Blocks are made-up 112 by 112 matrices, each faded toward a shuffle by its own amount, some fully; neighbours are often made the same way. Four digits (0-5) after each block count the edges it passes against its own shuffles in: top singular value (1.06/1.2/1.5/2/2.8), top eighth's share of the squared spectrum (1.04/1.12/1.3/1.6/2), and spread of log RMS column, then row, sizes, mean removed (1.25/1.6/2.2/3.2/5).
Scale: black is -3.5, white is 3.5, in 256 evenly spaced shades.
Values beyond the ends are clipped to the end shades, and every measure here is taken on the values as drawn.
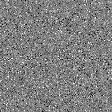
3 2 0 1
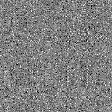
4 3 1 1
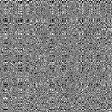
5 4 3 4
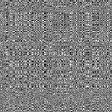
5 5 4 4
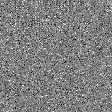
3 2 0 1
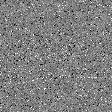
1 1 0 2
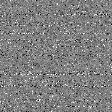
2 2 0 3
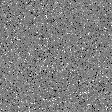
0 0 0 0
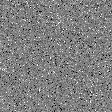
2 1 0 0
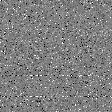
3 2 0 1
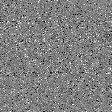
3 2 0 1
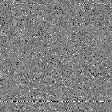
4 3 1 2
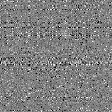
4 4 2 3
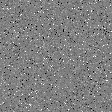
0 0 0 0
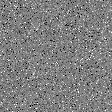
1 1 0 0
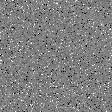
2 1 0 0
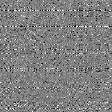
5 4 2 3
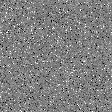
0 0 0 0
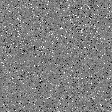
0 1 1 1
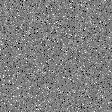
0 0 0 0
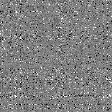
2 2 2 3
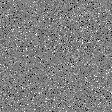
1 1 0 1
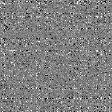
2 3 3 3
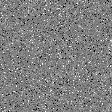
1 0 0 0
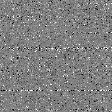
2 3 2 3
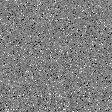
0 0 0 0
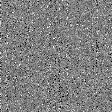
1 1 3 0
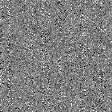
1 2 3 0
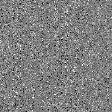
1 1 3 0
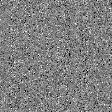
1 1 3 0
